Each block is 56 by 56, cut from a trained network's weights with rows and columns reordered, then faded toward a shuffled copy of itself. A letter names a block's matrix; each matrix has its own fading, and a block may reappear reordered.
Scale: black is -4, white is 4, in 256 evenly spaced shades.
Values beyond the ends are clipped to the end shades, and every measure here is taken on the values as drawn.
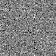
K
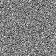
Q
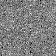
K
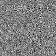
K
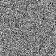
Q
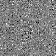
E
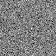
K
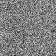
Q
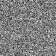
Q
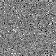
E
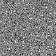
E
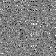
E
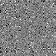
E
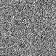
Q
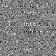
E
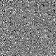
E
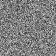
Q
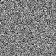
Q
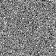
K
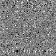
E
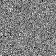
K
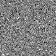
K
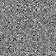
E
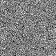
K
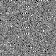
E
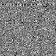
K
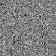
E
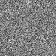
Q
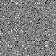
E
